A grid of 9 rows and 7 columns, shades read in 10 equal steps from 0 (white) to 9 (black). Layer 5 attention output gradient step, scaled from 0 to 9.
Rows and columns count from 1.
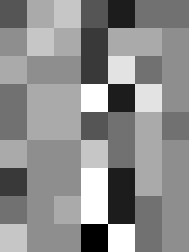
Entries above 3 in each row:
5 3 5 3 4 4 5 5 5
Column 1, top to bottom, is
6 4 3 5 5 3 7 5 2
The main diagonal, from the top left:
6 2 4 0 5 3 4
